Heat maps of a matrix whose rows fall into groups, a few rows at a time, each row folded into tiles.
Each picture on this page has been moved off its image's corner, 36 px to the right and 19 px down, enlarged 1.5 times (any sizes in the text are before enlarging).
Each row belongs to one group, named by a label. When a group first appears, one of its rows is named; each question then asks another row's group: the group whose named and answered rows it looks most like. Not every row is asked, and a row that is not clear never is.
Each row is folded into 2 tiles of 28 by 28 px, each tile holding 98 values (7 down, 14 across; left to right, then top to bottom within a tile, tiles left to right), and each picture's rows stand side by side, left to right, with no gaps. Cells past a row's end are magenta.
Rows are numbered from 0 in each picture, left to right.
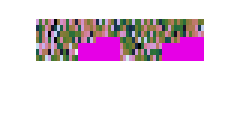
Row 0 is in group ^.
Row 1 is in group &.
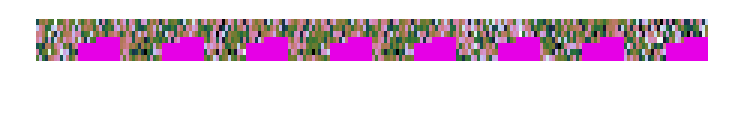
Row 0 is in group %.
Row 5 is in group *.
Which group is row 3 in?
^
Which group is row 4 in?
^
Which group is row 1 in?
^
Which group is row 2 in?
^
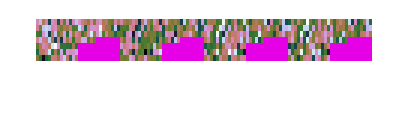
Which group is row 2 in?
%
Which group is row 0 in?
*
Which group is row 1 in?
^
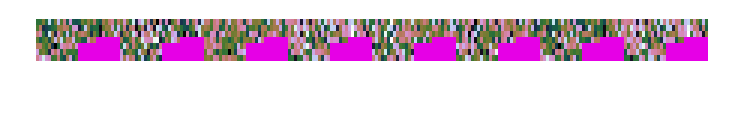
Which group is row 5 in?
^
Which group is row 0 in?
&
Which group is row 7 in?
*
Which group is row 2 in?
^
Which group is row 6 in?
&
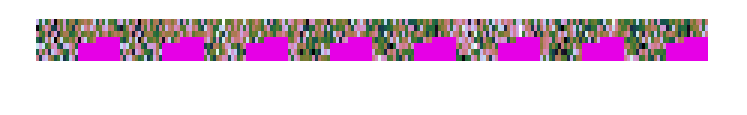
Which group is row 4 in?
&
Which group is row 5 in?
*
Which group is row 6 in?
^
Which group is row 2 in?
%
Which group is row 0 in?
^
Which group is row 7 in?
&
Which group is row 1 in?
^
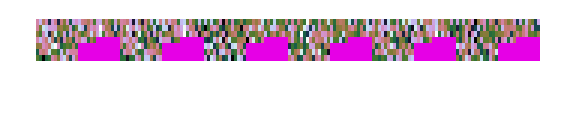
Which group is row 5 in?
^
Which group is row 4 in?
*
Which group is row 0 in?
*
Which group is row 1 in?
*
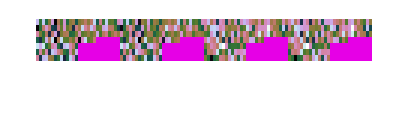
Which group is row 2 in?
*
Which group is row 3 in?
*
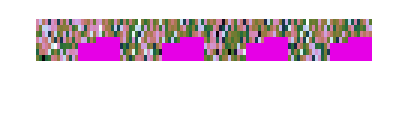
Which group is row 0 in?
*
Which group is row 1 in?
%
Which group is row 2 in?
^
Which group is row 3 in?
%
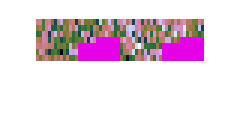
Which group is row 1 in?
*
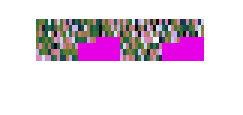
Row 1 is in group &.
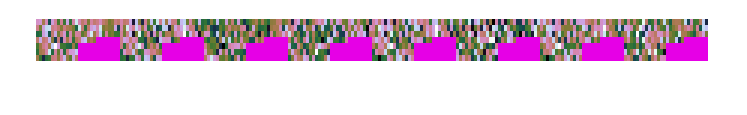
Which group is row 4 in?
*
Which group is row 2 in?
&
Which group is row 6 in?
*
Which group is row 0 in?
*
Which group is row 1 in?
*
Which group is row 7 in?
%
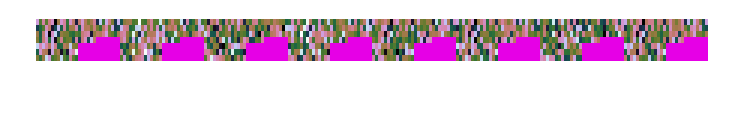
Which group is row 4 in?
^
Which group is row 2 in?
&
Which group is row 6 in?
&
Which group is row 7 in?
^
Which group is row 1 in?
%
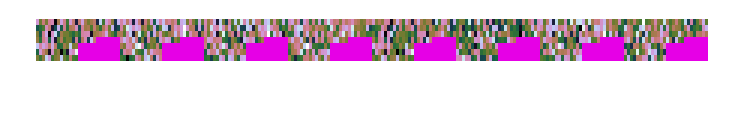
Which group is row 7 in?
%
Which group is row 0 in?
^
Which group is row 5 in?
&
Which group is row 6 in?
*
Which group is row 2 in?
*
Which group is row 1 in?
*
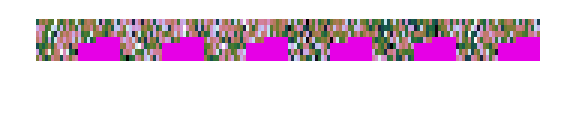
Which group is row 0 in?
%
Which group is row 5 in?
%
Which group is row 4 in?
&
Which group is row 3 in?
^
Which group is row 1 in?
*
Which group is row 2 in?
*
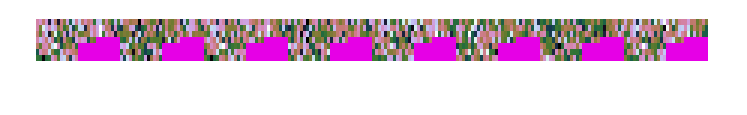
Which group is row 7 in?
*
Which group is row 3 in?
^
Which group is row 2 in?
*
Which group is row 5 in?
%
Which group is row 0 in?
*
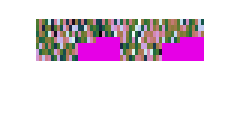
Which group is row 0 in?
&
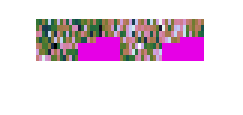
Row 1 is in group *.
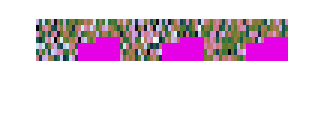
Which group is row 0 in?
^
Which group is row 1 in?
&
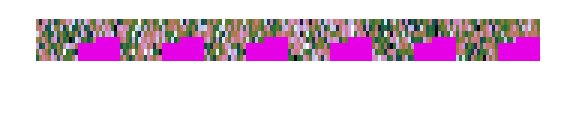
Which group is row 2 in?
%
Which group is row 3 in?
*
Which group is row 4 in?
&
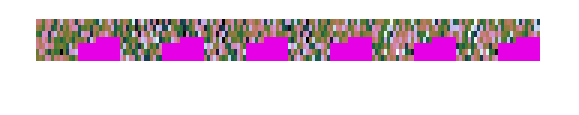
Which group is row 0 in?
^
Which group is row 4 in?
%
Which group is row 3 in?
^
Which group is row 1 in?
&
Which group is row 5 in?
%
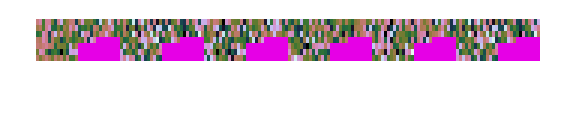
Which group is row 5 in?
&
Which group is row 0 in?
^
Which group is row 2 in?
^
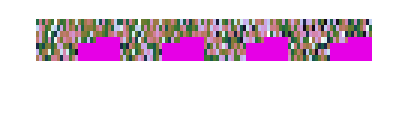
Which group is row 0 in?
%
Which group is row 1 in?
%
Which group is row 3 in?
&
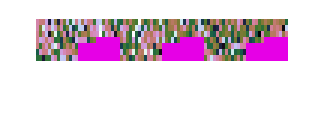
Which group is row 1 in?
%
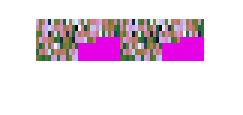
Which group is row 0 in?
*
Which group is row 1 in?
*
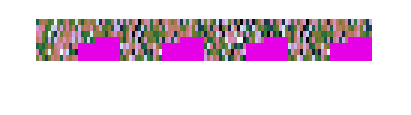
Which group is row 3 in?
^
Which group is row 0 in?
%
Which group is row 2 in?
&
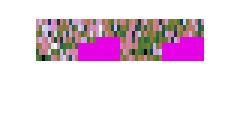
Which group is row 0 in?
*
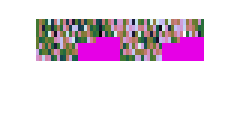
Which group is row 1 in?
*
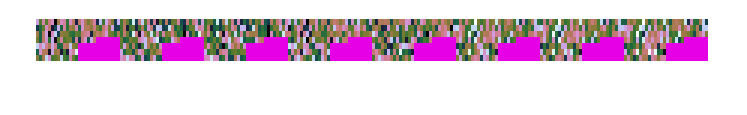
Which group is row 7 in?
%
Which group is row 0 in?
^
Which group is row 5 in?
%
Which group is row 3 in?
^
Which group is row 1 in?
&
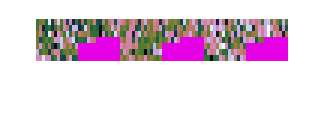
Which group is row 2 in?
*
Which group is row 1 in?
^
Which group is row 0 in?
&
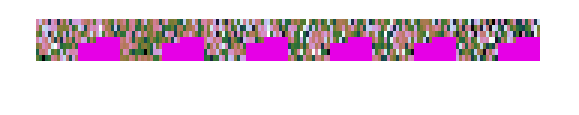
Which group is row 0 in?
*
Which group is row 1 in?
^
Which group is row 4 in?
%
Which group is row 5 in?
&
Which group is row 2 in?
*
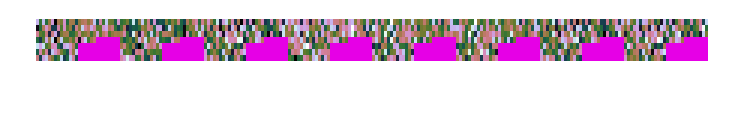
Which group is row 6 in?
&
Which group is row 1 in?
&
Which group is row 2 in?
&
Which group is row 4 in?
%
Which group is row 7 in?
&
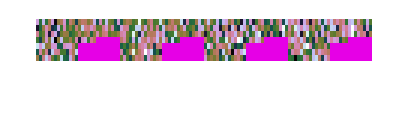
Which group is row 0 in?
^
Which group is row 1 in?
%
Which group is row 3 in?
*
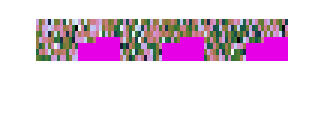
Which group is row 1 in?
%
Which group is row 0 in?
*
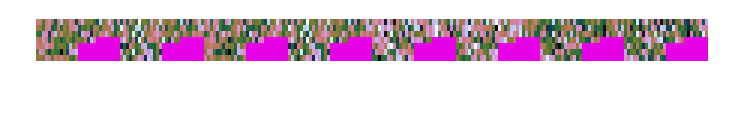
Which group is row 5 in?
*
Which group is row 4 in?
*
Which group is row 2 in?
^
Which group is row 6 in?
&
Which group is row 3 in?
%
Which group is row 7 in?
&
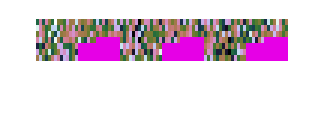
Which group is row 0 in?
%
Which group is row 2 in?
^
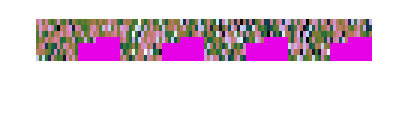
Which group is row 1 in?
%
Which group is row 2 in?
&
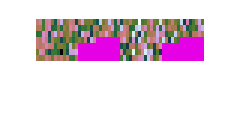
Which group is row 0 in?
^
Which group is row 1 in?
%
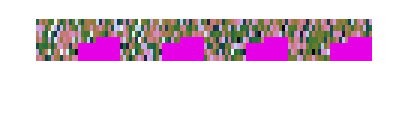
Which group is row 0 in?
%
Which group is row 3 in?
^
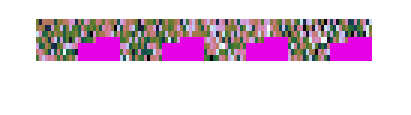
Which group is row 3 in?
&
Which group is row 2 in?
*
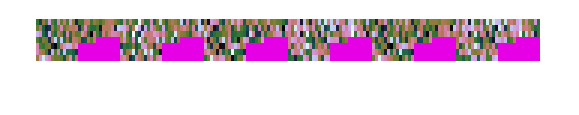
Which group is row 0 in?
&
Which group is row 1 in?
%
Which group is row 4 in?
&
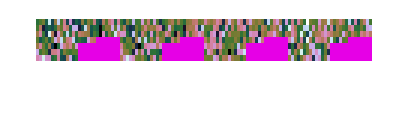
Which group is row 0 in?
&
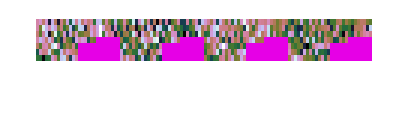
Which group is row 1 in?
&
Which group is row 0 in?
*
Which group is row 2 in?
*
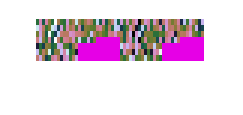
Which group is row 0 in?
%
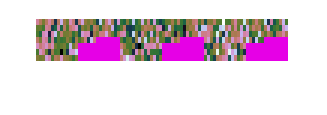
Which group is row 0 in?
^
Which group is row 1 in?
&
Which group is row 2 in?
%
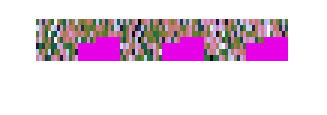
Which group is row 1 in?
^
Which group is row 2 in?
*
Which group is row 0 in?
%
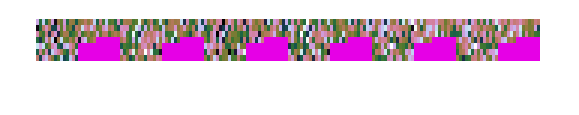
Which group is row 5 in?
*
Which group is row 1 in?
%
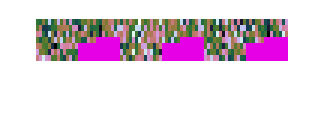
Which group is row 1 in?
%
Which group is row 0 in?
&
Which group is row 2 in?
&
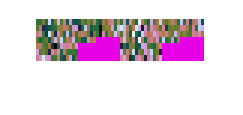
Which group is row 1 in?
%
